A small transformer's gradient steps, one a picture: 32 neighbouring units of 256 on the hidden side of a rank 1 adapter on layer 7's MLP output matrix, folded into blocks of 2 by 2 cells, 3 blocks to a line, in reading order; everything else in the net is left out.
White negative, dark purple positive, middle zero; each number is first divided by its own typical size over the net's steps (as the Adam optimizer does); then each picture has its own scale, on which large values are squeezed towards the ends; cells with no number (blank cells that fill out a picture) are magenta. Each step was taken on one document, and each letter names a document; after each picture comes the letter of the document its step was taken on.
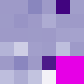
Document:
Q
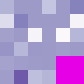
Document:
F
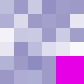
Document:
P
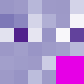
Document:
F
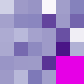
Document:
F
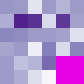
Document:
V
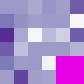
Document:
F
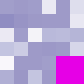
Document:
F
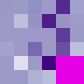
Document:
Q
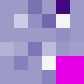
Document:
Q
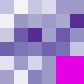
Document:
P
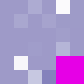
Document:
Q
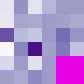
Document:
P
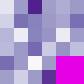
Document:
P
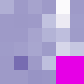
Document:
Q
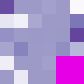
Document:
F
